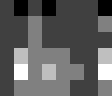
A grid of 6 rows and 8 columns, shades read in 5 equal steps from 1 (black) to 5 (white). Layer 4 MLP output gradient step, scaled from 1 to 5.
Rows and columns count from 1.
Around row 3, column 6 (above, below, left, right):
2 2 2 2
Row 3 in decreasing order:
3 2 2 2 2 2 2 2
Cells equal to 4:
3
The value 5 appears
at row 5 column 2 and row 5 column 8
